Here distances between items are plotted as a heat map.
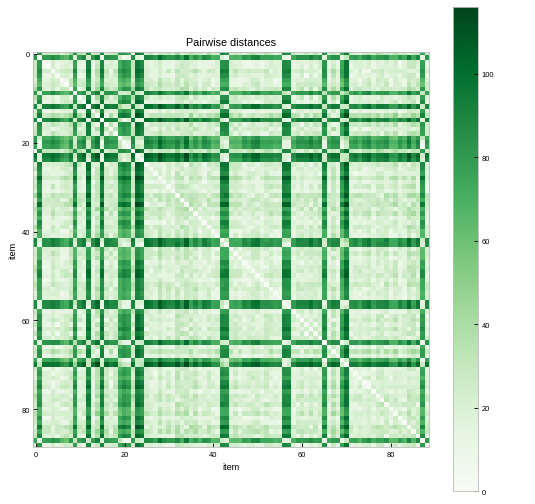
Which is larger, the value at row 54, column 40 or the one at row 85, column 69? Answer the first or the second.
the second
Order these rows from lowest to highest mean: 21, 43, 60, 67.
60, 67, 21, 43
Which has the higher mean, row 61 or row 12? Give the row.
12
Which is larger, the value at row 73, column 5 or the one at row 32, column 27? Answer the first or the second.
the second
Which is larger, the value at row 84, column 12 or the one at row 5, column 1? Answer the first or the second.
the first
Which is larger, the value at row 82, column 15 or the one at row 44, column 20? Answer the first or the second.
the first
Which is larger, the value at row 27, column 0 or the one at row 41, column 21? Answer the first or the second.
the second
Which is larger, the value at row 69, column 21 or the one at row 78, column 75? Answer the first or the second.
the second
